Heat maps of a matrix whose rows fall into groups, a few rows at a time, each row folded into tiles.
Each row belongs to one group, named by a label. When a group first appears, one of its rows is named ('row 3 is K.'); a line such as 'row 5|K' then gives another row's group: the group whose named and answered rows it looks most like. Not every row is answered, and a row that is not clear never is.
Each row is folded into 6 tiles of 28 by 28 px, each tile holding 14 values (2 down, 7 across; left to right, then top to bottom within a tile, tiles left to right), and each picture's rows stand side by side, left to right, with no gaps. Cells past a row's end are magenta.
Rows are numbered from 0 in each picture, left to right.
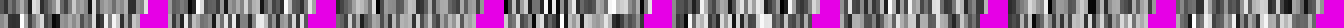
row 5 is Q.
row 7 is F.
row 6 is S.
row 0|S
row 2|S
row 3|Q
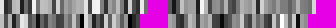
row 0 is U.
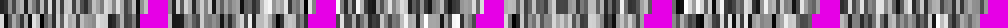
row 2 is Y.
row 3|F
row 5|Q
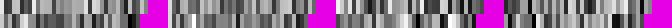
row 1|U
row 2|Y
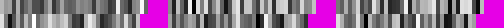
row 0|F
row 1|Q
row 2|Q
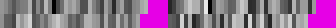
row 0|F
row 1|S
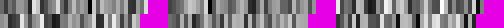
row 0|S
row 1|S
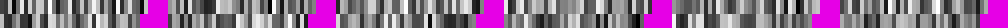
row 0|Q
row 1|Y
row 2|Q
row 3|U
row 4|F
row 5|Q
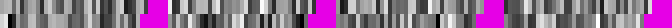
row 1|U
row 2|U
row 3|S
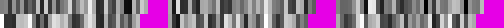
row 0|F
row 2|S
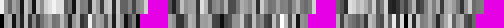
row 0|Y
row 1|S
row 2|U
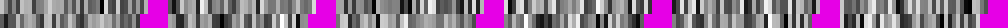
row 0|Y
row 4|Q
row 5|F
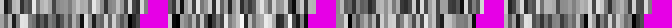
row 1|Q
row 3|U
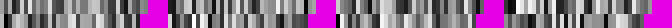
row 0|Q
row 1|Q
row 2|Y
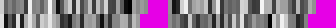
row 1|U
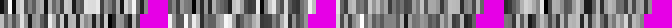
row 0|Q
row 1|F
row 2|U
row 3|S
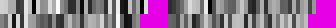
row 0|Y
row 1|S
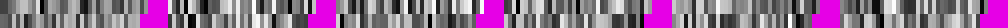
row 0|S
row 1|Y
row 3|Q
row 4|Y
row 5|Y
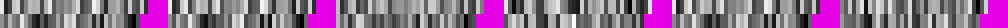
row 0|U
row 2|U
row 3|Y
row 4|U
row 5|Q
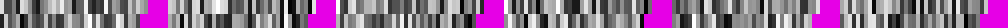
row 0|Y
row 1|Y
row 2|U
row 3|Y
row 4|S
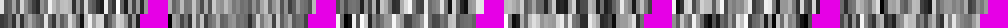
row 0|Y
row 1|Y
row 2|F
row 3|F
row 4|U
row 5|S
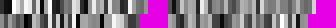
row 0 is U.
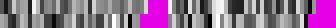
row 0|S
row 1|Y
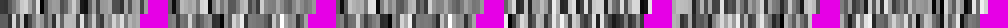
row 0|S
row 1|S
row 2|S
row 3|Q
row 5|F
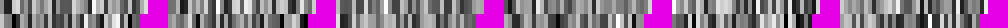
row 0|U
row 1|Q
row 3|S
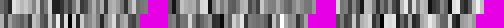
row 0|U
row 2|F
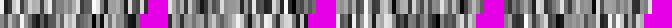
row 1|Y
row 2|F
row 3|S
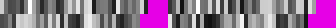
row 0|F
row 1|Q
